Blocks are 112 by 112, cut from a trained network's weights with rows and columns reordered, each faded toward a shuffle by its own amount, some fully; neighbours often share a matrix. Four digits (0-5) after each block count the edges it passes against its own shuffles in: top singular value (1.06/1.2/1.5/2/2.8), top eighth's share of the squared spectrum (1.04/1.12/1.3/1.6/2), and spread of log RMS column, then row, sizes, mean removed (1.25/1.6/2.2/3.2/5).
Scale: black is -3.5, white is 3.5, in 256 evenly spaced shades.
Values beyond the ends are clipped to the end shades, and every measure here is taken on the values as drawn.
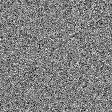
0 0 0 0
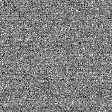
2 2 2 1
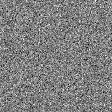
2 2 0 0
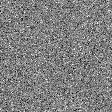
0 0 0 0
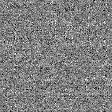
2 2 2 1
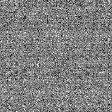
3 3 3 1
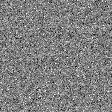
0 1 0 0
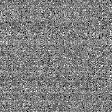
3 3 3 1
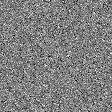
0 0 0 0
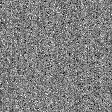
1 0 0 0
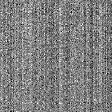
4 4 2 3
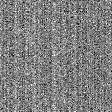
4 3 1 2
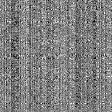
5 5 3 3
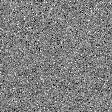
0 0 0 0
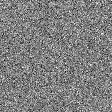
0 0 0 0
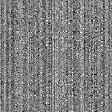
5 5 2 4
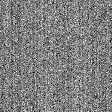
3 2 0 1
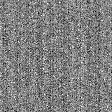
3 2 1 0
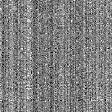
4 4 2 3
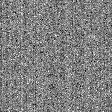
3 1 0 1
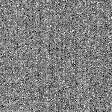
2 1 1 0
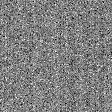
2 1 0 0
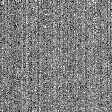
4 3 1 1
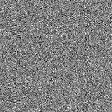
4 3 1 1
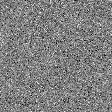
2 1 0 0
